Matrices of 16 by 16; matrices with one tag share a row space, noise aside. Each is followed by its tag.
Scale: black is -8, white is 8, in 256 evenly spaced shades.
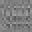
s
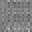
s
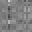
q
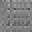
s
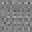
s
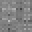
q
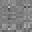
q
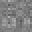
q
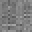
q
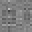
q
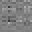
q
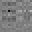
q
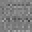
s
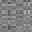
q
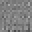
s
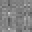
q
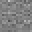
q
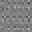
s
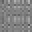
s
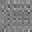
s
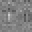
q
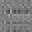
s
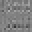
s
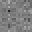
q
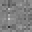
q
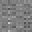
q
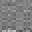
q
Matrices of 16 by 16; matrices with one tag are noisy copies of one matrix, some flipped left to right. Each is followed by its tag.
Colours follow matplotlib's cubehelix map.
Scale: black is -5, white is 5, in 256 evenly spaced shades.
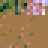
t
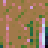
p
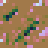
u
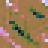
u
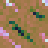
u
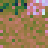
t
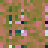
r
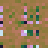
r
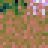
t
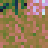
t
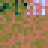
t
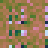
r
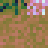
t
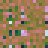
r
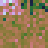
t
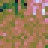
t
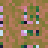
r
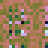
r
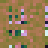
r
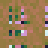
r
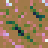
u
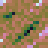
u
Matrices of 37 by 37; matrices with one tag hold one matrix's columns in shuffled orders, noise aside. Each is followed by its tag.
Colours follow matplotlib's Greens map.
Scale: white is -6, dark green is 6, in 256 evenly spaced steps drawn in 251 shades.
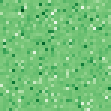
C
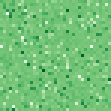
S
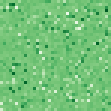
C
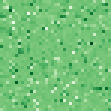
C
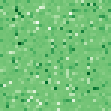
C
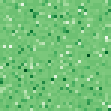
S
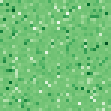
C
